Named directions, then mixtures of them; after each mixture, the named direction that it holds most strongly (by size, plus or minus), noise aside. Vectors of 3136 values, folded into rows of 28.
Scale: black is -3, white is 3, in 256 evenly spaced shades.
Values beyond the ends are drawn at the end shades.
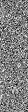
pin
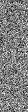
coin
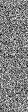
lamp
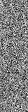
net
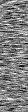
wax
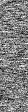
wax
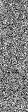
net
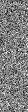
coin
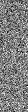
coin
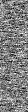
wax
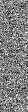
lamp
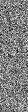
lamp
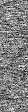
wax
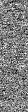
net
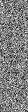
net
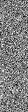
pin
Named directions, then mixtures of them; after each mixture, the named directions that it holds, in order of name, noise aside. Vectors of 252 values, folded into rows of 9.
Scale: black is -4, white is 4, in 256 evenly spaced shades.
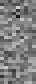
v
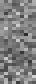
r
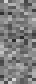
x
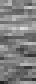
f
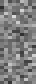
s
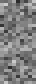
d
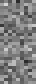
d, s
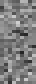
r, s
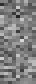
d, v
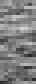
f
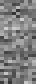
f, r, v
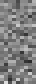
d, r, s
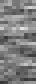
f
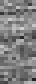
f, v, x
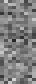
x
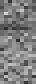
f, r, s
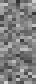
d, r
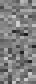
r, s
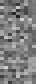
v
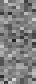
x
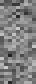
v, x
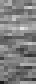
f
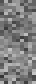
r, x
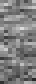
d, f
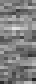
f, v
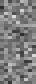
s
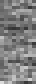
f, v, x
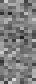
x
